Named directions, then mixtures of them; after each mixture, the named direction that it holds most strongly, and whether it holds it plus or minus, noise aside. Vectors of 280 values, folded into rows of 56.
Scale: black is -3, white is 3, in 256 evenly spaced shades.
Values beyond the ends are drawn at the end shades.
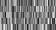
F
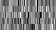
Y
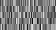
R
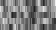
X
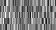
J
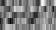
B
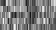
X, plus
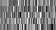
Y, minus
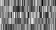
B, minus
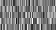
R, minus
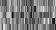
F, plus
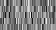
J, minus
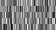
F, minus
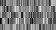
R, plus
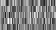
J, minus
